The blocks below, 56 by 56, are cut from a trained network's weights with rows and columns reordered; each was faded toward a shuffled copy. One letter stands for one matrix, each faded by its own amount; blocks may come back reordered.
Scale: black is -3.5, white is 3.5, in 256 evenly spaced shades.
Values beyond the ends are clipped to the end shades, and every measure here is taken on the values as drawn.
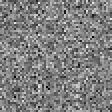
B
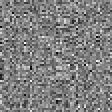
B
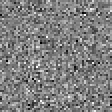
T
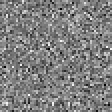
T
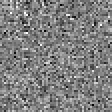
T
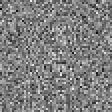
B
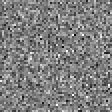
T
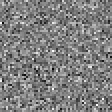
T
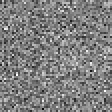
B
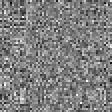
B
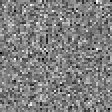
T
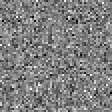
T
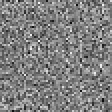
B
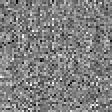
T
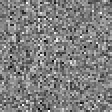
T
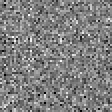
T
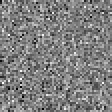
T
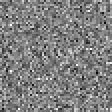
T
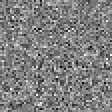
T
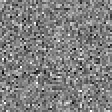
T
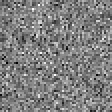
T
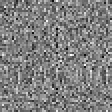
B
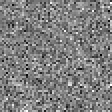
T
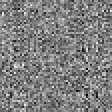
B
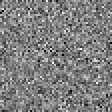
T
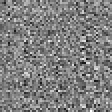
B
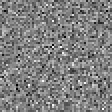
T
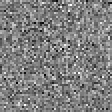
T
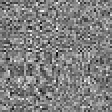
B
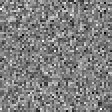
T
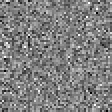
T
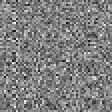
B
